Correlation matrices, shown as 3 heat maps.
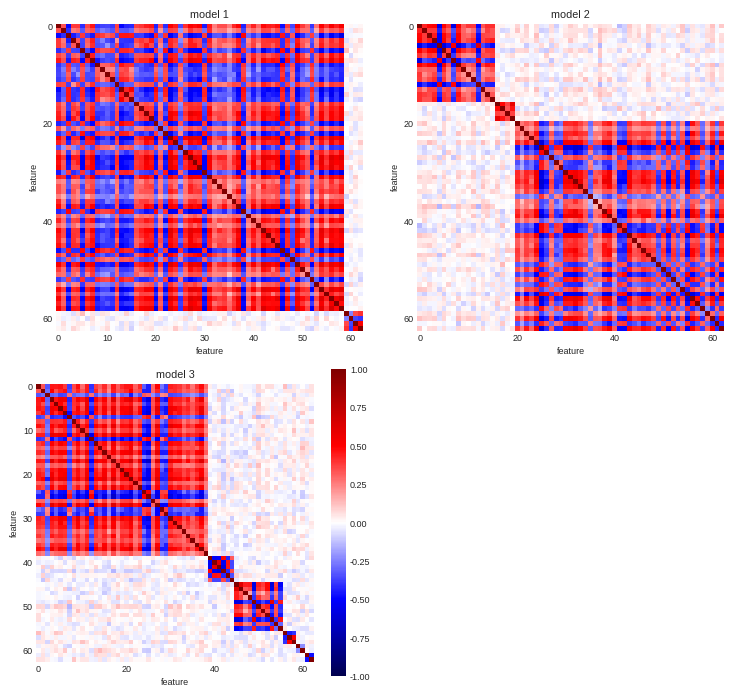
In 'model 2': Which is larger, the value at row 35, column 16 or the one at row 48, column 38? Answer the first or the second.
the second
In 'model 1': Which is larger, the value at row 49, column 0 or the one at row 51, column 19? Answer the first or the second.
the first
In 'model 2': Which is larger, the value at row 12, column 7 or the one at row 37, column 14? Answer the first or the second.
the first
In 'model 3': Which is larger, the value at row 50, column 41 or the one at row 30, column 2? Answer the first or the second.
the first
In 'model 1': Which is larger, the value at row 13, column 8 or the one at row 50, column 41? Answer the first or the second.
the first
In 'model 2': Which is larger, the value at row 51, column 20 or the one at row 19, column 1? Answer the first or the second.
the second
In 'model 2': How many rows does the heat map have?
63
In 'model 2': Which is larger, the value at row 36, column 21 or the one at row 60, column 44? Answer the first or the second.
the second
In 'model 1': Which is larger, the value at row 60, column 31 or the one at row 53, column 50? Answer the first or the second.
the second
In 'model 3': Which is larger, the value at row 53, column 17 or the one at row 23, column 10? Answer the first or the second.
the second
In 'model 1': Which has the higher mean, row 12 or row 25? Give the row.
12
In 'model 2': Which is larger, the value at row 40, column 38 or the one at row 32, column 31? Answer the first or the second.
the second
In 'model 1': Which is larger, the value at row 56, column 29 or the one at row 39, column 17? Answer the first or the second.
the first
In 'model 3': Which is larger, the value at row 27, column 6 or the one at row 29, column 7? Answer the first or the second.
the first
